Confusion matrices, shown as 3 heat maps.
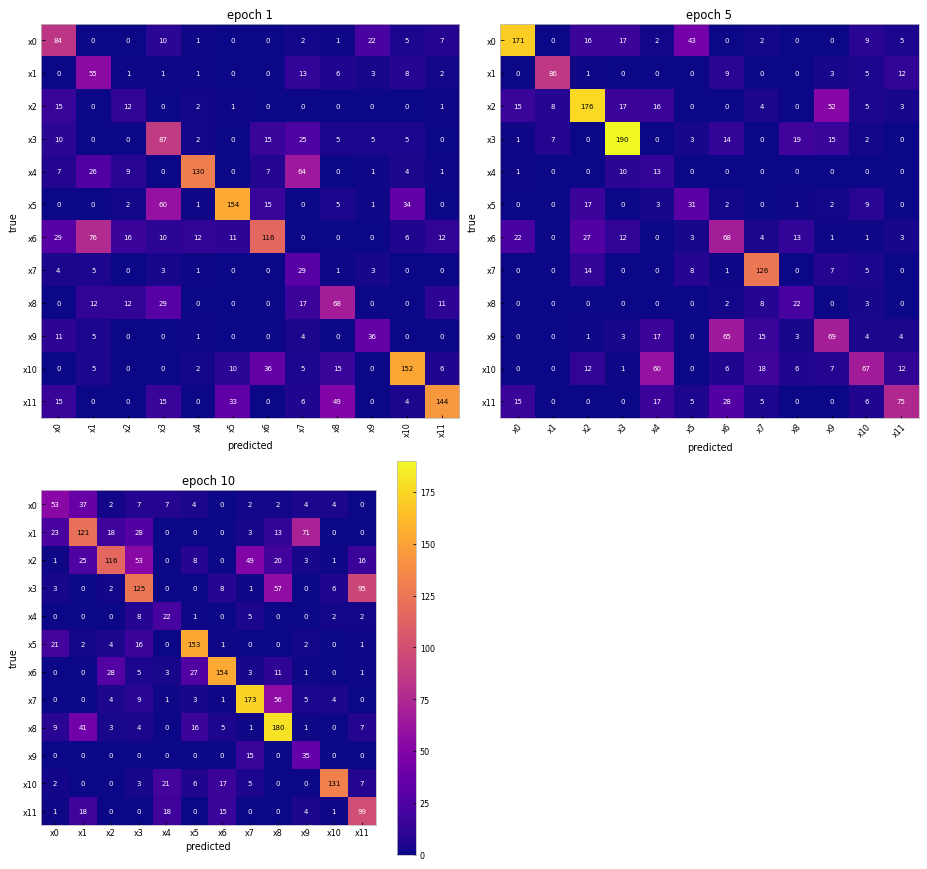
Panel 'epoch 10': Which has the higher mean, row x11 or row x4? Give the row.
x11
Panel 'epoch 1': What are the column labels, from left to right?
x0, x1, x2, x3, x4, x5, x6, x7, x8, x9, x10, x11
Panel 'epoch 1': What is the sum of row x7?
46
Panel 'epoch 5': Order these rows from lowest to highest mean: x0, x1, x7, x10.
x1, x7, x10, x0
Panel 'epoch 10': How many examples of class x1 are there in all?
277
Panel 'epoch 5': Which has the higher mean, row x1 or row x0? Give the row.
x0
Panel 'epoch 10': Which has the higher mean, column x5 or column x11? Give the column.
x11
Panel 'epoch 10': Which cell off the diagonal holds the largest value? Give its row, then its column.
x3, x11
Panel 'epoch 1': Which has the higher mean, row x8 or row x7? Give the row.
x8
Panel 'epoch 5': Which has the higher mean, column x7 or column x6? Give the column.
x6
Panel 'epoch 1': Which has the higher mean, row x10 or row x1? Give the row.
x10
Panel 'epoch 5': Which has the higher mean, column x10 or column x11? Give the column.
x10
